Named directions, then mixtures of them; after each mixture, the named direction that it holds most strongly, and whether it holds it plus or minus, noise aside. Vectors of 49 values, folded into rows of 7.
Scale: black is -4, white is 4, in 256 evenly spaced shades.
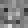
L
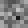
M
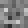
L, minus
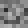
L, plus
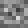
M, minus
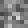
M, minus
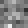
L, plus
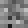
L, minus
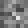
M, minus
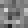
L, minus
